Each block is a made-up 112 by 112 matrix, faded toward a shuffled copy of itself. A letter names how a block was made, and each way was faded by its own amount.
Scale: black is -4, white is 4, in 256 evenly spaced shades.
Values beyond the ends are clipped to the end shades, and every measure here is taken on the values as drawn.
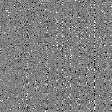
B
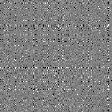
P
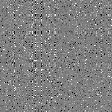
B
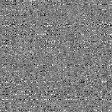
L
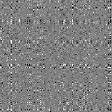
P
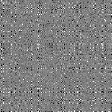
P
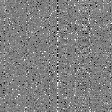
B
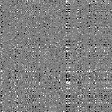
P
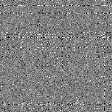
L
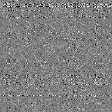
L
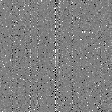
B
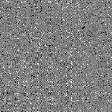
B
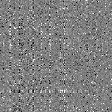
B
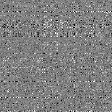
L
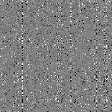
B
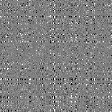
P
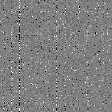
B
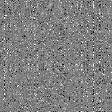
B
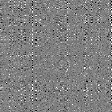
P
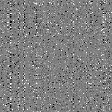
B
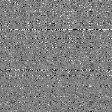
L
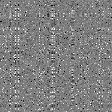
B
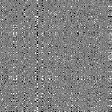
P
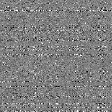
L
